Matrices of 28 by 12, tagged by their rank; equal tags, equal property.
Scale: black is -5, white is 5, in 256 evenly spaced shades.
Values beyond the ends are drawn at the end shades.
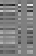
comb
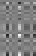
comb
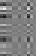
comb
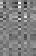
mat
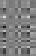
comb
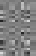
mat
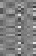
mat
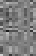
mat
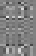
mat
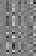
mat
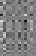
mat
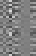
mat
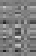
mat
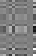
comb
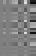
comb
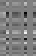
comb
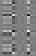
comb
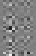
mat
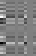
comb
